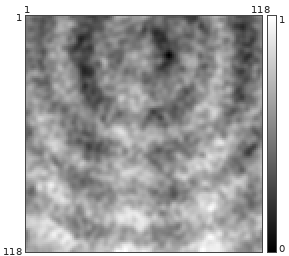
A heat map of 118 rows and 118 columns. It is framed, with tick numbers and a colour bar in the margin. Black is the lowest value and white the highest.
Histogram: bell-shaped. Stripes: upright, repeating 3 times. Rings: centred on the top middle. Lone odd cells: none. Slope: up to the bottom.
